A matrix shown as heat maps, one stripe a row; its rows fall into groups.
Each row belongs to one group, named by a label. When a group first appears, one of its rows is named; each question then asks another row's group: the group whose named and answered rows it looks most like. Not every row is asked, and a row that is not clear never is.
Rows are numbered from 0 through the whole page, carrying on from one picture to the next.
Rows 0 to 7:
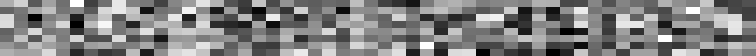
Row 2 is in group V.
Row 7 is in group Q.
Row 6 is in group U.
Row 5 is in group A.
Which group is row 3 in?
V
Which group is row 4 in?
U
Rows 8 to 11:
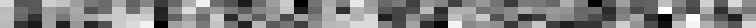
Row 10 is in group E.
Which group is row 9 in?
A
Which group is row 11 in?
E
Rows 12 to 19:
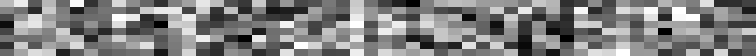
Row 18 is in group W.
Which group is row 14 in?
Q
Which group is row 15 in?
Q
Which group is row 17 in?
A
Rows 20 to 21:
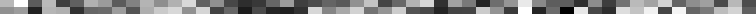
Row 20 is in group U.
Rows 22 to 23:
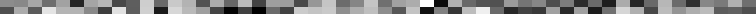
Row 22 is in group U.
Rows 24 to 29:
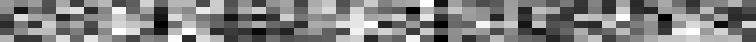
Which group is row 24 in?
U
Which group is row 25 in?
A
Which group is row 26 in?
Q
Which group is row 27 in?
E
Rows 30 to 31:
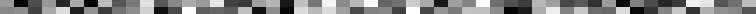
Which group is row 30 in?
E
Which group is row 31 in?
W
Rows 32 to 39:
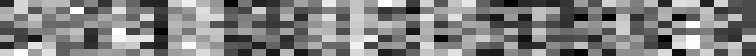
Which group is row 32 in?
Q
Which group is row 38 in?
Q
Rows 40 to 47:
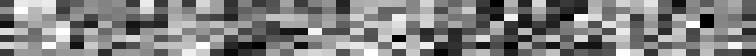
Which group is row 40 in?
U
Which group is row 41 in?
U
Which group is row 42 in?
Q
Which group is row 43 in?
Q
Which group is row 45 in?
W
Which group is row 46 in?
U
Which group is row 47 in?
W
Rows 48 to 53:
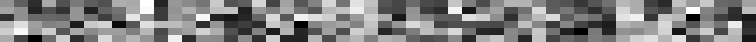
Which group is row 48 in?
E
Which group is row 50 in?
W
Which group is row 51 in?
U
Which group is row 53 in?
V
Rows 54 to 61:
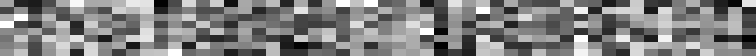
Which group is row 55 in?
W
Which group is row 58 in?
U
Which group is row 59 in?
W
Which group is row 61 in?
V
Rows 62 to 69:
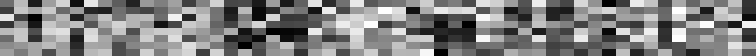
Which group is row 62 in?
V
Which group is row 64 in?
V
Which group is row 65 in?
E
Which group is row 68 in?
U
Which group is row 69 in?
U
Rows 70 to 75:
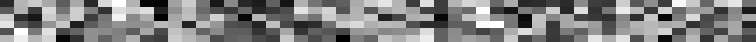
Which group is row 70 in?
Q
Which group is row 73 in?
V
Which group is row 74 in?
U
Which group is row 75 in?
Q
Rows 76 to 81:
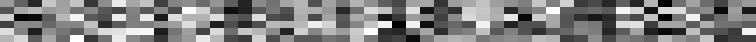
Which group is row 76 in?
E
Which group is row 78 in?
E
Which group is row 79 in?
W
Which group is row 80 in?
E
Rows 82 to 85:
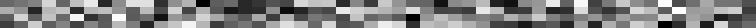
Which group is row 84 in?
A
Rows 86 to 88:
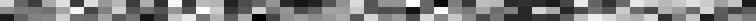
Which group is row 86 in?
V
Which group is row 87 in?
A
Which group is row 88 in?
Q
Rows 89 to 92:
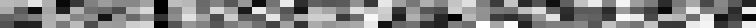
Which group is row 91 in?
W
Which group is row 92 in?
E
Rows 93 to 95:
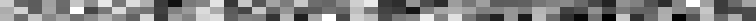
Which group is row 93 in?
E
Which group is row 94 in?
A
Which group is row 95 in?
U
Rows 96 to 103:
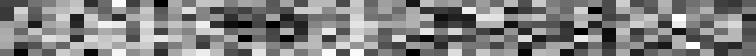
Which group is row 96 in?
A
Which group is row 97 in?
W
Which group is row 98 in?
V
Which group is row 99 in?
V
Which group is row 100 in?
U
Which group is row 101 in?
V
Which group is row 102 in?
E
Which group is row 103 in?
A
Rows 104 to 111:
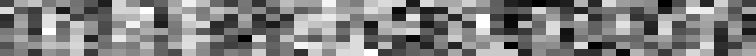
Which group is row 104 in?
Q
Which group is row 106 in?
W
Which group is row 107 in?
W
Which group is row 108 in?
W
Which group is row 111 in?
E
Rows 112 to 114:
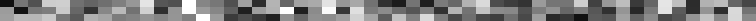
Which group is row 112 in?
W
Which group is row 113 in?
A
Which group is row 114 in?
U
